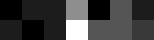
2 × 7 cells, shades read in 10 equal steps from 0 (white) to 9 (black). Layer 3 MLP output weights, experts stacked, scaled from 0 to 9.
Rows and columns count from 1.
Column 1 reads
9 8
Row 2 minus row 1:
-1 1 0 -4 -3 0 -1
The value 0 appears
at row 2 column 4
